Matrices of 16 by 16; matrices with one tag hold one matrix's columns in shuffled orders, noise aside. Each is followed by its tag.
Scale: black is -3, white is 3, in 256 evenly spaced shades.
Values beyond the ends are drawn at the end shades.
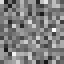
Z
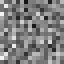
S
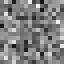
S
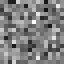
S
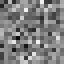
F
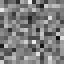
F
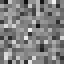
Z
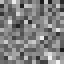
Z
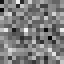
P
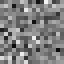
F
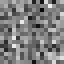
S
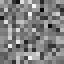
S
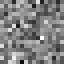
Z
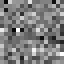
P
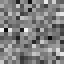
P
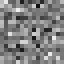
F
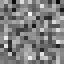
S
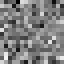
Z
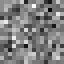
S
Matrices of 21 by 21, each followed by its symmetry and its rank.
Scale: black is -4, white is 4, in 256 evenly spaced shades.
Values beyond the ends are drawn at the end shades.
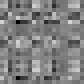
neither, rank two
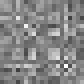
symmetric, rank three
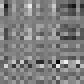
neither, rank two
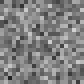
neither, full rank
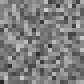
neither, full rank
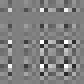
symmetric, rank one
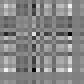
symmetric, rank one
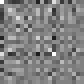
symmetric, rank three
